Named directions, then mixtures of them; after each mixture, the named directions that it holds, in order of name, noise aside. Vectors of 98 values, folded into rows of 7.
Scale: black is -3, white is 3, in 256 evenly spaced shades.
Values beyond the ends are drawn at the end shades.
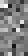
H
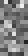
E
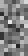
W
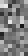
H, W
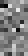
H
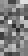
E, W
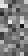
H, W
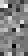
H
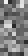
E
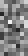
W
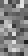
E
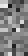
H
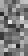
W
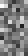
H, W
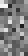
H, W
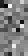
H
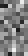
E, H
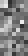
E, H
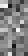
H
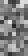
E, W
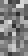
E, W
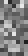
E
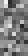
E, H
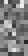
E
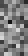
W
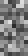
E, W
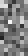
H, W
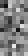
E, H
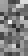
E, W
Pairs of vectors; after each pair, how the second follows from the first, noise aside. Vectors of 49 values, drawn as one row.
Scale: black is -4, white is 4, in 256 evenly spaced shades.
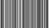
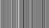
partly zeroed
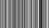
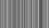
shrunk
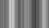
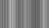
shrunk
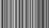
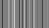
partly zeroed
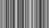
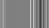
partly zeroed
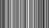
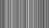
shrunk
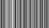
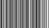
wrapped around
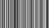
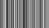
wrapped around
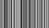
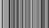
wrapped around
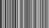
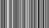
wrapped around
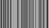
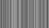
shrunk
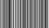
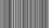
shrunk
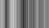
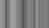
shrunk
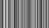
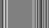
partly zeroed
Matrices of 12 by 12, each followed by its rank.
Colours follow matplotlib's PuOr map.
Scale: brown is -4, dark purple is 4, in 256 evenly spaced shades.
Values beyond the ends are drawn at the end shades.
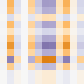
one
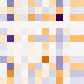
two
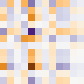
two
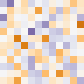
full rank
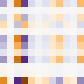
one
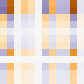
one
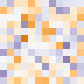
full rank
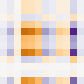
one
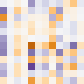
two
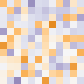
full rank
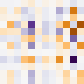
two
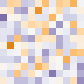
full rank
